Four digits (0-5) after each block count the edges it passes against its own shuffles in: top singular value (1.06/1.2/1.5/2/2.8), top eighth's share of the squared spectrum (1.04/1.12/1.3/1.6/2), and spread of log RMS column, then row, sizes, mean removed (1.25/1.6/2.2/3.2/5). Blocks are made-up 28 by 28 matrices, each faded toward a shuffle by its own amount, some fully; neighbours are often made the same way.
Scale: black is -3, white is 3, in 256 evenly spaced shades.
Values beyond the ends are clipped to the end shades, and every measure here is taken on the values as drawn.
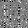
3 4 2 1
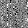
1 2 3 0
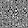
3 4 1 2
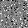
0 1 0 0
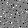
0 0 0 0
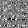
3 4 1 2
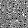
2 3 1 0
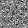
0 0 0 0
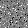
0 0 0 0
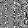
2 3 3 0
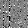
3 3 2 0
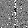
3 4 2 0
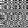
4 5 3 3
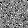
0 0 0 0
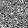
2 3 0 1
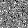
1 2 0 0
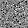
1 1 0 0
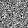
0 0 0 0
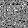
2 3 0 1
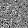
1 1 1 0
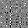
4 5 2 0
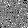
1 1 0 0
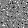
0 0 0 0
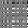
4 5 3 3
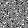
0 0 0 0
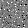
0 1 0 0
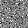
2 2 0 0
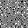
3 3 2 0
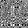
3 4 2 2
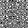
3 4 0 1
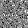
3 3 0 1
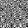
3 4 2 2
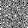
2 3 1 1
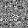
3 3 1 2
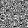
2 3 0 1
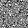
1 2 0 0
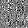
3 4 2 0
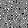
3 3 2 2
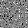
2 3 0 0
